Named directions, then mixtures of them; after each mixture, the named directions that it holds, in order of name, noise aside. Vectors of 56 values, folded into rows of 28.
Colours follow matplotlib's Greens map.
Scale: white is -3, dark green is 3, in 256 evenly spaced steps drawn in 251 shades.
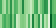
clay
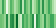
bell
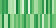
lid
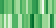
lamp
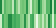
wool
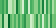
lid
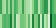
clay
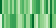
clay, lamp, wool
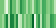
bell, clay, lid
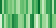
lamp, wool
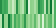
lid, wool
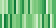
lamp, lid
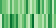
bell, wool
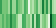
bell, clay, lid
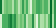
clay, wool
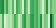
lamp, lid
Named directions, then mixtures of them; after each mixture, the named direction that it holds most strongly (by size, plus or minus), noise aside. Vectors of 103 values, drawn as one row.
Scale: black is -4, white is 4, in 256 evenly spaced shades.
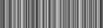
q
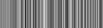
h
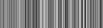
h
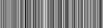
h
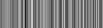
h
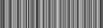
q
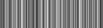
q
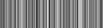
q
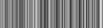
q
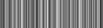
q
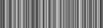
q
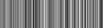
h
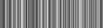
q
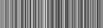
h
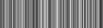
q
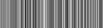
h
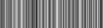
q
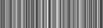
q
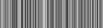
h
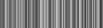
q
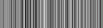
h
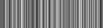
q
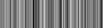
h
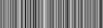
h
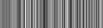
h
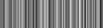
q
